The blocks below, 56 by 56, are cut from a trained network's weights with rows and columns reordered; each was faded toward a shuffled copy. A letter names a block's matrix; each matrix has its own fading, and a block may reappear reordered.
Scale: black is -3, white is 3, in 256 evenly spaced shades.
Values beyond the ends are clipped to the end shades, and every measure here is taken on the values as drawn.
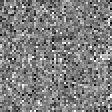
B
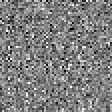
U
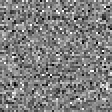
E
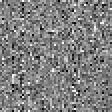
B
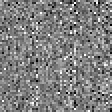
B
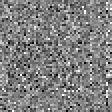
B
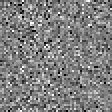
E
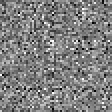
U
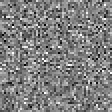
U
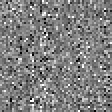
B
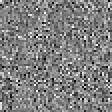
U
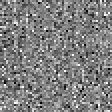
E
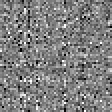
B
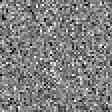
E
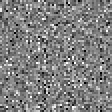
B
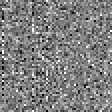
B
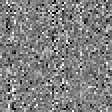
B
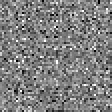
E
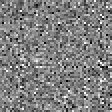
B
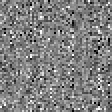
B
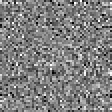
U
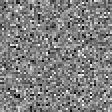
B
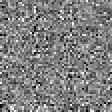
U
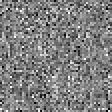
U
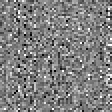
B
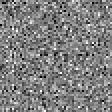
E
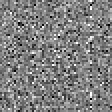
B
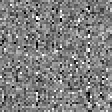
B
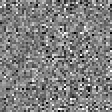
U
